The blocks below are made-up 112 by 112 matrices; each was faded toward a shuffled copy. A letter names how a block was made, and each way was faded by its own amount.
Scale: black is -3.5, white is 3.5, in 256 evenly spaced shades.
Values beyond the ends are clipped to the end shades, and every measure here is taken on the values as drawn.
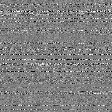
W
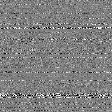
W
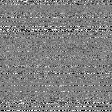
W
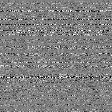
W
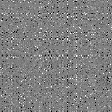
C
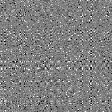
C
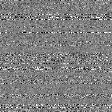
W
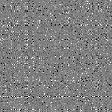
C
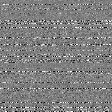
W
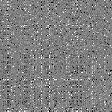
C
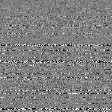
W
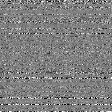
W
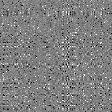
C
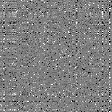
C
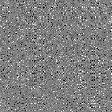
C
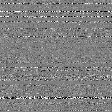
W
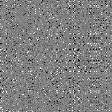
C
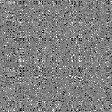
C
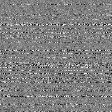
W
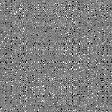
C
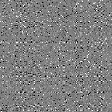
C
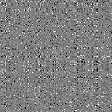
C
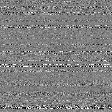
W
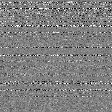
W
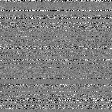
W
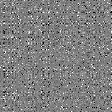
C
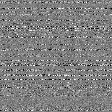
W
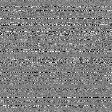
W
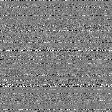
W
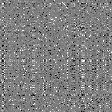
C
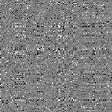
C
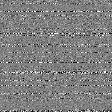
W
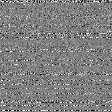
W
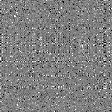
C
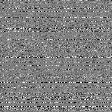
W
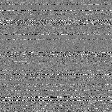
W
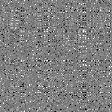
C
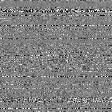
W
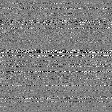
W
